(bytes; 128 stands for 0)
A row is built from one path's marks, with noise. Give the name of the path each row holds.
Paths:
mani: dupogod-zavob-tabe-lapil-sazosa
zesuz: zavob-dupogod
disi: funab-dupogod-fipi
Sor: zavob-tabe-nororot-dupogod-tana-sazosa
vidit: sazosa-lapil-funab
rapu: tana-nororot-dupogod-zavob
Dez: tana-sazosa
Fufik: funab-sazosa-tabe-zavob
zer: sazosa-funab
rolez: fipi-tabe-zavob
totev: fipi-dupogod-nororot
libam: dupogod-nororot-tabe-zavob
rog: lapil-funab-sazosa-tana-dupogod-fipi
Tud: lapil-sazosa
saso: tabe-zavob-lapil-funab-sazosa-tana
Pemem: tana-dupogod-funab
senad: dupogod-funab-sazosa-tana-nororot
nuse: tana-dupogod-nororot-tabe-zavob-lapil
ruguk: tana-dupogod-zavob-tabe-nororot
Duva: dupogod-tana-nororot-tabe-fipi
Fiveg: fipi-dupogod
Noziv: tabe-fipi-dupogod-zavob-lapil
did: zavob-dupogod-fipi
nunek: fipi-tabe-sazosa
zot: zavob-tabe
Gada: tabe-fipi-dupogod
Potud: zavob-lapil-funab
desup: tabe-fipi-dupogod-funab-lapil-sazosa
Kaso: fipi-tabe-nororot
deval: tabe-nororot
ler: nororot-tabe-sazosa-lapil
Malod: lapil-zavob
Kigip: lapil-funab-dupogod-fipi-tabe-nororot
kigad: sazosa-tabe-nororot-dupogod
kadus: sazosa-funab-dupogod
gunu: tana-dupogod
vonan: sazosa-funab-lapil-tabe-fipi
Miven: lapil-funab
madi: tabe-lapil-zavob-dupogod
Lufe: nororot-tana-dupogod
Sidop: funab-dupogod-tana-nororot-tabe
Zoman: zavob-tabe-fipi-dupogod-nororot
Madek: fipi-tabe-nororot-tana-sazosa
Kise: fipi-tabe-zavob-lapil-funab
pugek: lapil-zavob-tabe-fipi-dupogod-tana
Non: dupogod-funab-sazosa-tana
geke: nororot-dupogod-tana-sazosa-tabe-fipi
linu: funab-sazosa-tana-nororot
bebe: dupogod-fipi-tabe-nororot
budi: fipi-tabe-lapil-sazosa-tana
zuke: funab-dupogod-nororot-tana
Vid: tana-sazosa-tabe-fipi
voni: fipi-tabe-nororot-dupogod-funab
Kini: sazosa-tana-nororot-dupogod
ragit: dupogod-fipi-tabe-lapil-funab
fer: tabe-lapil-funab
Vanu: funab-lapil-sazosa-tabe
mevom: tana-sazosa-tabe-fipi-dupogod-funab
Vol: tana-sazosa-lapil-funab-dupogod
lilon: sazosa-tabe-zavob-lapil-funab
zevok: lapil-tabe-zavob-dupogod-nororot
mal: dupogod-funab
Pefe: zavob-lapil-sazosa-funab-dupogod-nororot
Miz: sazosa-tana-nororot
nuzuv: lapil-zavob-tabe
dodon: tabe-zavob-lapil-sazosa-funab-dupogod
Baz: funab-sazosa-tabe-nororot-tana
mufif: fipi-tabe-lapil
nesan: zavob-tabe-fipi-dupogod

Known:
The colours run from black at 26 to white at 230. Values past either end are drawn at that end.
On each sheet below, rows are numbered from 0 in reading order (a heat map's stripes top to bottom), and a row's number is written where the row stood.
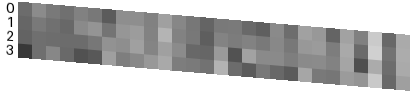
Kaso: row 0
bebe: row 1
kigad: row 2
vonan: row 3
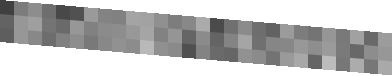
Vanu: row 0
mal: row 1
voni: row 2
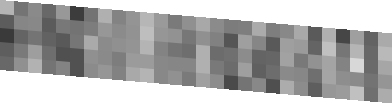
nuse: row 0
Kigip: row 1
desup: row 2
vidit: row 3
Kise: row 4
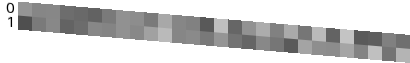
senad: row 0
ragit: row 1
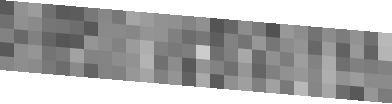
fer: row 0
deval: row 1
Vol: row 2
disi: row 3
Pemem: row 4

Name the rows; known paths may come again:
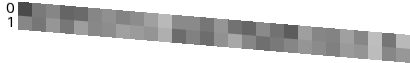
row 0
ragit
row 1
did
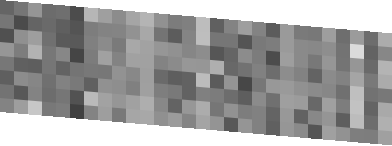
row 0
dodon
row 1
budi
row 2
fer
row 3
Malod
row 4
Vid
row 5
Kaso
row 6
mani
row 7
Potud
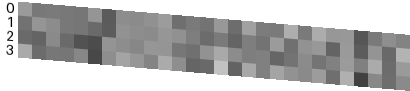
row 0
gunu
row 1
deval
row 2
Tud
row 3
Sor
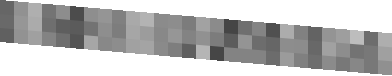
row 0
Kise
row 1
Miven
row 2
Fufik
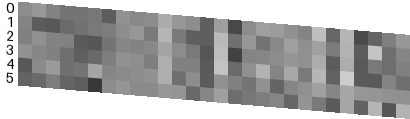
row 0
Sidop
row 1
geke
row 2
Baz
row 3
senad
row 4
disi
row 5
ler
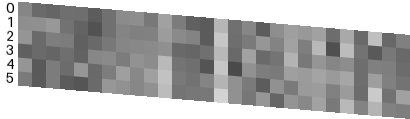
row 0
Madek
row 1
linu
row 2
Dez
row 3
mevom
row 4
pugek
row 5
rog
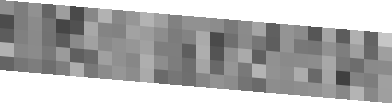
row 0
zevok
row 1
Vanu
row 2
kadus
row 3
ruguk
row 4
Fiveg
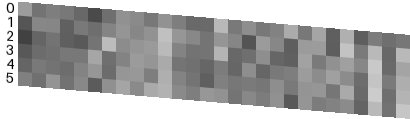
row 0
Miz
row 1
Kigip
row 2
desup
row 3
Gada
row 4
bebe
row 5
madi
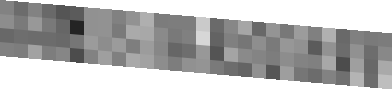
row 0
Vol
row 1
saso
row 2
kigad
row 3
nuzuv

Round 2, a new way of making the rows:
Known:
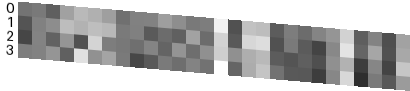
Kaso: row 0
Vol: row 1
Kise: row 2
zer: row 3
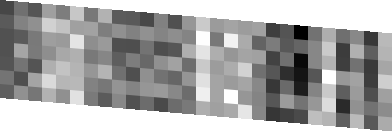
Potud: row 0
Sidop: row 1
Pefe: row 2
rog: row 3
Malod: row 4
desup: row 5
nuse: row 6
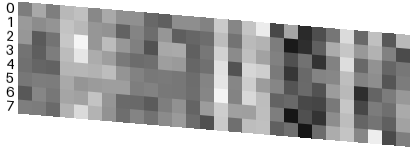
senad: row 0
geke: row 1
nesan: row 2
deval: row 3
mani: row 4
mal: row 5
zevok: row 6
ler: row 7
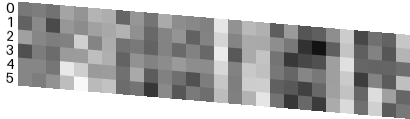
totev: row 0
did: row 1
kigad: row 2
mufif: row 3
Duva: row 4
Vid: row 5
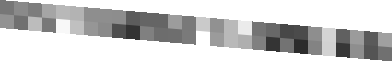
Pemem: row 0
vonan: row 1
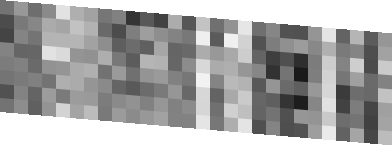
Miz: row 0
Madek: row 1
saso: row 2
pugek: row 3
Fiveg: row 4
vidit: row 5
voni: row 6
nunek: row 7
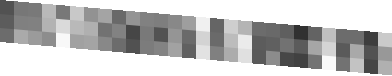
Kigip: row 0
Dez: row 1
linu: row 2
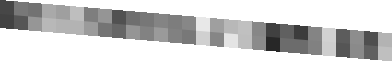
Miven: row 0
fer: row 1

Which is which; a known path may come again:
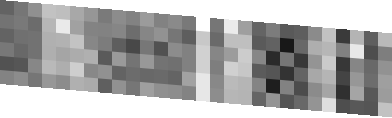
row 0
Sidop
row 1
ler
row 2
Tud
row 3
libam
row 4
dodon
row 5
totev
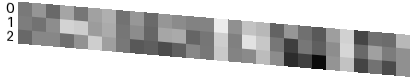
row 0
Fiveg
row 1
Gada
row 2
lilon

